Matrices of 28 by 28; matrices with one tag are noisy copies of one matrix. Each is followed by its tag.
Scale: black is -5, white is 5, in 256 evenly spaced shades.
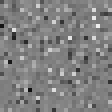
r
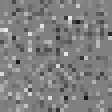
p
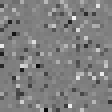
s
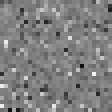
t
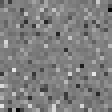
t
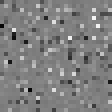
r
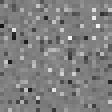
r
